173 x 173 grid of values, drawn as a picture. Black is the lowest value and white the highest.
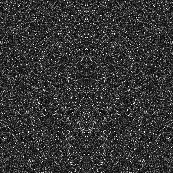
The texture is fine-grained noise. It is mirror symmetric from left to right. No regular stripes run through it. Overall the values sit about 20% of the way up the scale. Most values sit low, with a long tail of high ones. No row or column stands out.
